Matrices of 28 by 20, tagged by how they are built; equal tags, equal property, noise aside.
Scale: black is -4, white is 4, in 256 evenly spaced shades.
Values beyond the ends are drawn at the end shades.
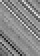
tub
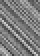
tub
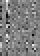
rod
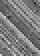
tub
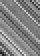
tub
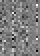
rod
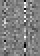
rod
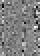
rod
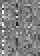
rod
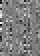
rod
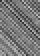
tub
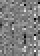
rod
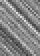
tub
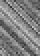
tub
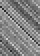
tub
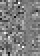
rod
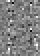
rod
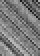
tub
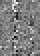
rod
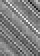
tub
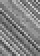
tub
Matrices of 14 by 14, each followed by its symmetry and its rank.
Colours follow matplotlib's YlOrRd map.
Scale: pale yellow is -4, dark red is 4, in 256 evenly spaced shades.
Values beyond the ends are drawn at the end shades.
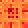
symmetric, rank three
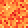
symmetric, full rank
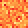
symmetric, full rank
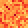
symmetric, full rank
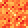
symmetric, full rank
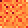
symmetric, rank three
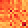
symmetric, rank three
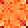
symmetric, rank three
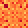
symmetric, rank three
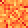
symmetric, full rank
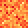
symmetric, full rank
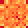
symmetric, rank three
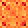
symmetric, rank three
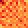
symmetric, rank three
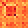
symmetric, rank three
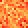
symmetric, full rank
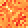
symmetric, full rank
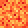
symmetric, full rank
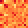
symmetric, rank three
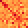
symmetric, full rank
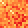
symmetric, full rank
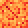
symmetric, full rank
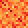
symmetric, full rank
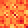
symmetric, rank three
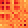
symmetric, rank three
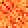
symmetric, full rank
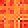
symmetric, rank three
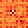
symmetric, rank three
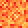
symmetric, full rank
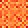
symmetric, rank three
